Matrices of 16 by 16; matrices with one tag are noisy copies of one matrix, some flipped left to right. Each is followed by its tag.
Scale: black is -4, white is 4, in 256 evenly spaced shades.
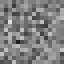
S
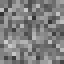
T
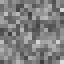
T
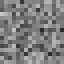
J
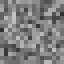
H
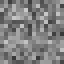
T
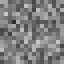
T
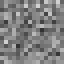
J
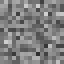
J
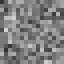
H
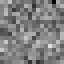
T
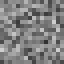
S
